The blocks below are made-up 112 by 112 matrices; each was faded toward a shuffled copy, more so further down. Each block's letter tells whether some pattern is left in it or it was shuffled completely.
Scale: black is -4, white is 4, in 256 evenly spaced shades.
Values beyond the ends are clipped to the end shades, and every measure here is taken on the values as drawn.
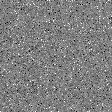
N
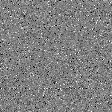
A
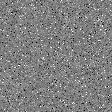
N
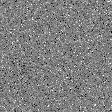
N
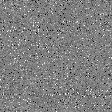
A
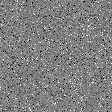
N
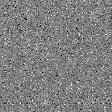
A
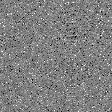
A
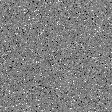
N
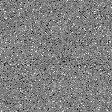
A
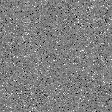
A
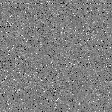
A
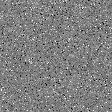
N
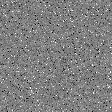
N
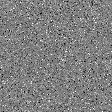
N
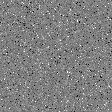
N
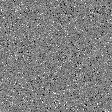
N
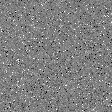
N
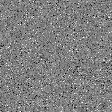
A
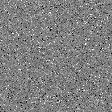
A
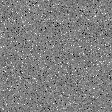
N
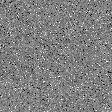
N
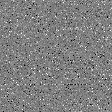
A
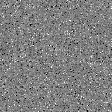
A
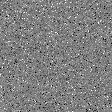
N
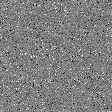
N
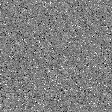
A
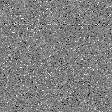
A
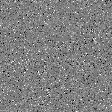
A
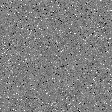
N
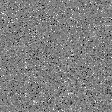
A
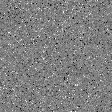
N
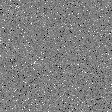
N
